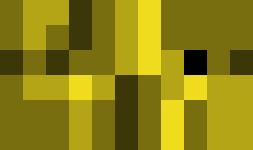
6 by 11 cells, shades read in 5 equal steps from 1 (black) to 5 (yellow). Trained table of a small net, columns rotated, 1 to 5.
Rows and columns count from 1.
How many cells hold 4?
19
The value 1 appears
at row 3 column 9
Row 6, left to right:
3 3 3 4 3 2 3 5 3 4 4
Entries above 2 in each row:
10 10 7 10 10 10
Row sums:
37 36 32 42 37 37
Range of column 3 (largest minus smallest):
2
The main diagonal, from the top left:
3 4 2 5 3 2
